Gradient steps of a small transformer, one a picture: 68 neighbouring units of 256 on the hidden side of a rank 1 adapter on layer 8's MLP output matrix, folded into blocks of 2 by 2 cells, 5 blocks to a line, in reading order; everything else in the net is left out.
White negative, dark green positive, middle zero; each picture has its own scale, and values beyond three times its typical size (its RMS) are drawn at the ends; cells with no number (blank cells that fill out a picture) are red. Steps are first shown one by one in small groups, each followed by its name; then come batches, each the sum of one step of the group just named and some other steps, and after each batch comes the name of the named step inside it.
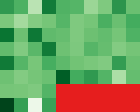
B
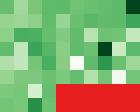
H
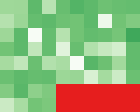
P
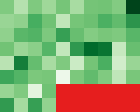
H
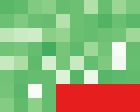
B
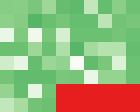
P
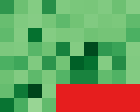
B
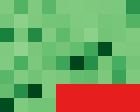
H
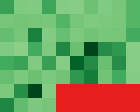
H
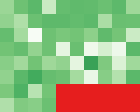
P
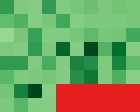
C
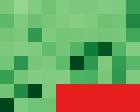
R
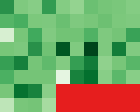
C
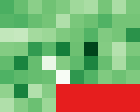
C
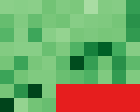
R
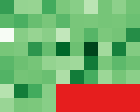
C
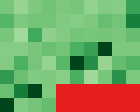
R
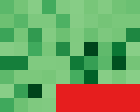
C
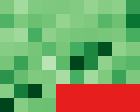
R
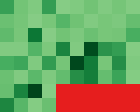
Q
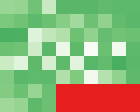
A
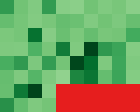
Q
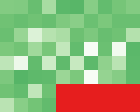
A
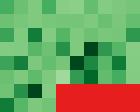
Q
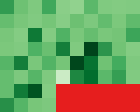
Q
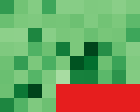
Q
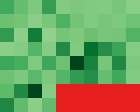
Q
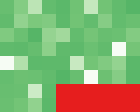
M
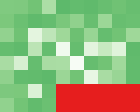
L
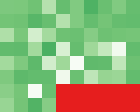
L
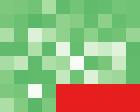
L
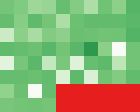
M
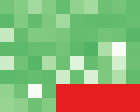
M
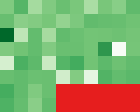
M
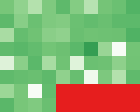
M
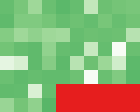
M
